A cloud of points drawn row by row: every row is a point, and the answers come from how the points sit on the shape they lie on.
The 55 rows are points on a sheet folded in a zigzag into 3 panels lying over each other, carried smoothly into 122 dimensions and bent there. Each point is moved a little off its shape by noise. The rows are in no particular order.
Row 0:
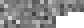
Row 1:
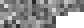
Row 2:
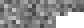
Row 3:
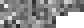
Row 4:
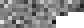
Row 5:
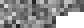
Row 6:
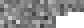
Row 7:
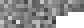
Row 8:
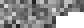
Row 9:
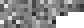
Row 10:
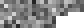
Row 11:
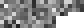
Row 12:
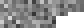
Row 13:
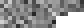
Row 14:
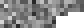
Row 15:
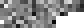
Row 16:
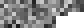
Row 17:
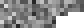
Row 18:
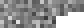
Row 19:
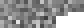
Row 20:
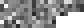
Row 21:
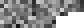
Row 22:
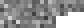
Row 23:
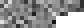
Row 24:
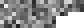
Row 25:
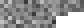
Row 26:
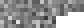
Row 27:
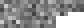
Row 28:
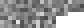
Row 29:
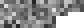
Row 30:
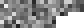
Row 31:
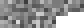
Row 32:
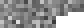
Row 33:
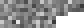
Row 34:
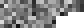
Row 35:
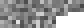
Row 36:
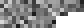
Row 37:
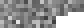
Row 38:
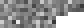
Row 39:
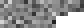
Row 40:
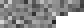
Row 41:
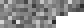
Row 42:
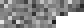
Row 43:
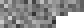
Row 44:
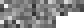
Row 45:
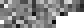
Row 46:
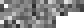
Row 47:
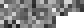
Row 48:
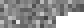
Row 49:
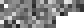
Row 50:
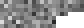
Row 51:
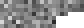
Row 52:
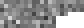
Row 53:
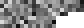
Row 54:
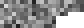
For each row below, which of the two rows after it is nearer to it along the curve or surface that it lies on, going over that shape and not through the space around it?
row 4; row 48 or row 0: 48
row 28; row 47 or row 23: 23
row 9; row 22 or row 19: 19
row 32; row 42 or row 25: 42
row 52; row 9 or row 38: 38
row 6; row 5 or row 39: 39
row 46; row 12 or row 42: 42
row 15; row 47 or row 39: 39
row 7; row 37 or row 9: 37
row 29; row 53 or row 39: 53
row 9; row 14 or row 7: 7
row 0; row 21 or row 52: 52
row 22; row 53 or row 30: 30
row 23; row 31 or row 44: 31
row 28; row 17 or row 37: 37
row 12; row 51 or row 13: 13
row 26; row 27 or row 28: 28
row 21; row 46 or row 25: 25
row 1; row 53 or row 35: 53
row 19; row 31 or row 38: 31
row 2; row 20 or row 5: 20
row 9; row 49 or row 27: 49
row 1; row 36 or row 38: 36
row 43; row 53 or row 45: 53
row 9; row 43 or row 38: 38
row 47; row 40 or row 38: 40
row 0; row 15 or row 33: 33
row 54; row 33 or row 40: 40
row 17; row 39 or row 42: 39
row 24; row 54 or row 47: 47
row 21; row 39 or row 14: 14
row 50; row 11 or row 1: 11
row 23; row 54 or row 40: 40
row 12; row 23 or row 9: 23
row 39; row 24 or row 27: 24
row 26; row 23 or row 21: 23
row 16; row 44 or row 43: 43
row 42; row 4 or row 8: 4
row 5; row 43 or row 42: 43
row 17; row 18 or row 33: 18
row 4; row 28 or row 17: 28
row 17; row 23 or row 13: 13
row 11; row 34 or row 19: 34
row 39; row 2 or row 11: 11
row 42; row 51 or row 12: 51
